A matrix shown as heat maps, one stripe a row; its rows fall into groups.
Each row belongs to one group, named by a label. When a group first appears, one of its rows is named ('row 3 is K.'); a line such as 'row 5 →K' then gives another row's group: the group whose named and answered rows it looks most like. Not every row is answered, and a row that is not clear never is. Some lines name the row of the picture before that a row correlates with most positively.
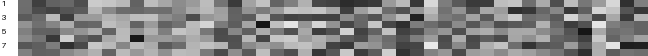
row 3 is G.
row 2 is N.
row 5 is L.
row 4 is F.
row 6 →F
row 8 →L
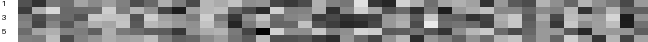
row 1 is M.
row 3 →G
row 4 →G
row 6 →G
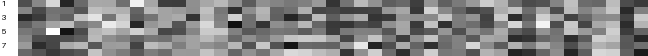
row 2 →G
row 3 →M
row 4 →G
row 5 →G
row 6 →N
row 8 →N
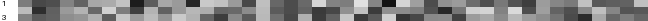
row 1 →M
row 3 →L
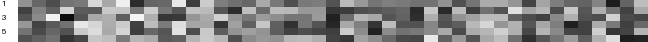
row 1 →M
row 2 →F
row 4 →L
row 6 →N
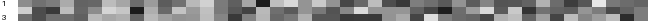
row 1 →F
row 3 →G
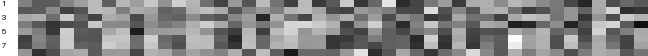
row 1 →L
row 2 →N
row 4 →N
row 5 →F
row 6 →F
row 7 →F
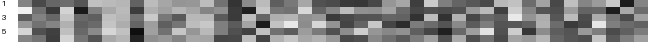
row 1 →G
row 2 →L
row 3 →F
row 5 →L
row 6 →F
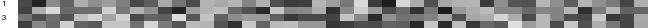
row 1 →M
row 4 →F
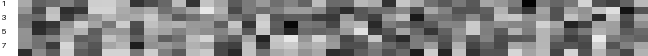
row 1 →M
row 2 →G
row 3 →G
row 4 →L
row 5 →L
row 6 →F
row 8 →F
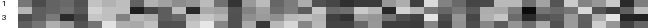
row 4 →F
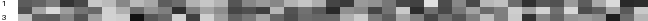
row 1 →N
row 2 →G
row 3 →M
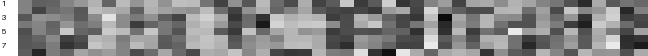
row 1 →L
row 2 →G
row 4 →N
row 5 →F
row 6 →N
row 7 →N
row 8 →M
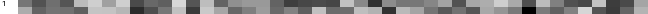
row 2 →M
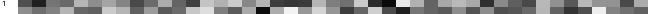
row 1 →M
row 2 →F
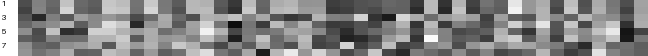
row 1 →F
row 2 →F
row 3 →M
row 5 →G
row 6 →G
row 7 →L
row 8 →F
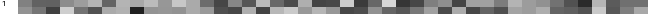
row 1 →L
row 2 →F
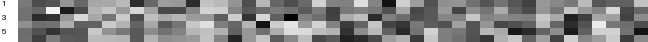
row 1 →M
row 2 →G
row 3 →L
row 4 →F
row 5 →N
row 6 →G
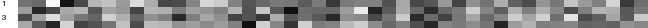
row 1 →G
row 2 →L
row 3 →G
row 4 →L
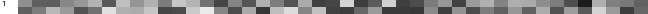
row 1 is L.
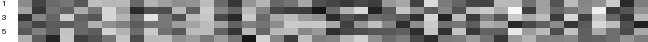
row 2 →M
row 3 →F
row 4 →N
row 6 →L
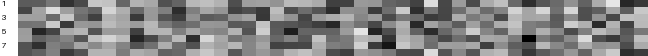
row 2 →G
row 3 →F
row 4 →G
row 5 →L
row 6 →M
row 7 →M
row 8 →N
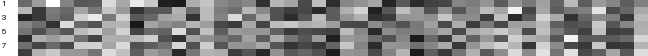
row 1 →F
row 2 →M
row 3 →M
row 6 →F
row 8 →G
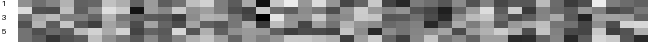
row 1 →F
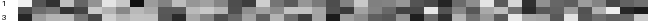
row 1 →L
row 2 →N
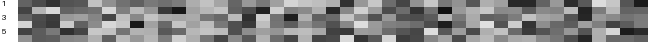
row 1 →N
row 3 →L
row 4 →L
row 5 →N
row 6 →L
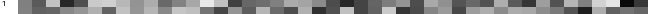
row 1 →G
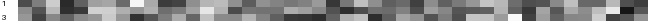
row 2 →G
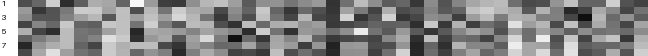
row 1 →N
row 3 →L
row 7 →F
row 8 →G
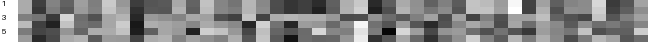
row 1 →M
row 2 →M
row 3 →F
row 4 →L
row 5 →M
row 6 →L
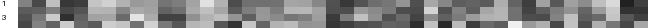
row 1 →G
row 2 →N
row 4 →F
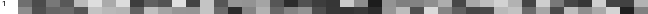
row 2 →G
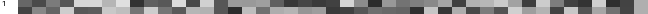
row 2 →F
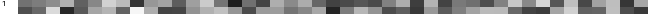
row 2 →N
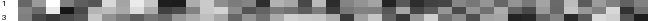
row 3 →N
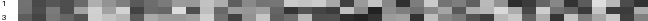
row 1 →N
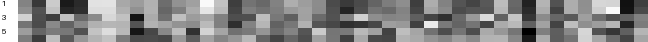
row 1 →G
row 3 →L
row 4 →G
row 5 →M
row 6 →M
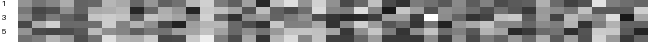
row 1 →F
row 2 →M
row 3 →G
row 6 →F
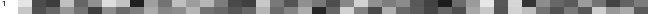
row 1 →L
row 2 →L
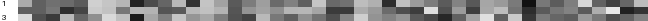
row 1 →M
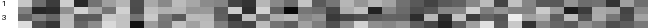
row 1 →L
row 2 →L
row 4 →L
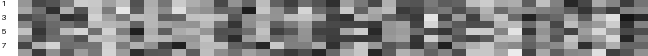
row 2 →L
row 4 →G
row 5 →L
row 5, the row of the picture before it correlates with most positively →4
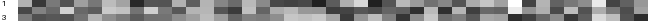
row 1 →M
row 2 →F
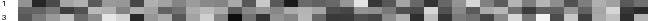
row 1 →L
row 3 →G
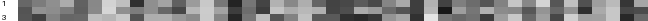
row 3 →G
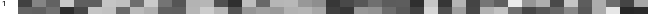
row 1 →F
